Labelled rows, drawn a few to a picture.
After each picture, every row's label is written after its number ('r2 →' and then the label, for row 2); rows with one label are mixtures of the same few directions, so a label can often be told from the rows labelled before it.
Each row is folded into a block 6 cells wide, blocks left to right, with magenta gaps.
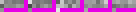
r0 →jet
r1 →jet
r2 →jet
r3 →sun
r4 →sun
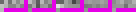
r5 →jet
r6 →jet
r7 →sun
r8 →sun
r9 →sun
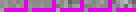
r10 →jet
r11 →sun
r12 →jet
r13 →sun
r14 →sun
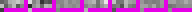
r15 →jet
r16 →jet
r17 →jet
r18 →sun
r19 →jet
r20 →sun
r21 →sun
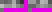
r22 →sun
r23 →sun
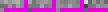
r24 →sun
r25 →jet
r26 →sun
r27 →jet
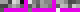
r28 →sun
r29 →jet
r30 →jet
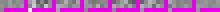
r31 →jet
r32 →jet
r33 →sun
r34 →sun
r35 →sun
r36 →sun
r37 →jet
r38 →sun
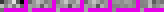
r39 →sun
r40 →sun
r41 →sun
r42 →sun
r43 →sun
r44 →jet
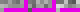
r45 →sun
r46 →jet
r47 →sun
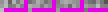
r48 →jet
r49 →sun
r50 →sun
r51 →sun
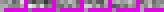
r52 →sun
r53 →sun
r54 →sun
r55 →sun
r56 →sun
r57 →jet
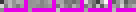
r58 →jet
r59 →sun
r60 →jet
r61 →sun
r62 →jet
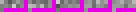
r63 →sun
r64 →sun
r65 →jet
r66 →jet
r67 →sun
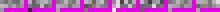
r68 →sun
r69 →jet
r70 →sun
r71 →sun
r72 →jet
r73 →sun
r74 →sun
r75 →sun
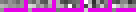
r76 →sun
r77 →sun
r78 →sun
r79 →jet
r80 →sun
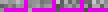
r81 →sun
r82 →jet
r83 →jet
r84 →jet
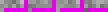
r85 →sun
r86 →sun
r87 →sun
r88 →jet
